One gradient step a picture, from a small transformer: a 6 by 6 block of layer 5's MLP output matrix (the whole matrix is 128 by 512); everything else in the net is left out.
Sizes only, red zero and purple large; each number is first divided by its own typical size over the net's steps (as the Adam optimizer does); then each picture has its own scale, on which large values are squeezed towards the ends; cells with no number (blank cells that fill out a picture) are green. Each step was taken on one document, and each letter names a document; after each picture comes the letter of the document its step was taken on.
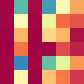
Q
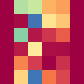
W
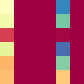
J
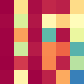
Q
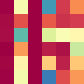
Q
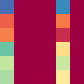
J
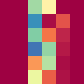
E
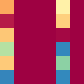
J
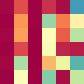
Q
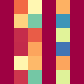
E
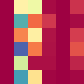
W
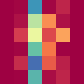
E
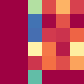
E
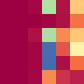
E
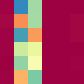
W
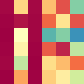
Q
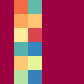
W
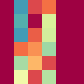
W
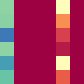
J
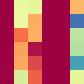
W
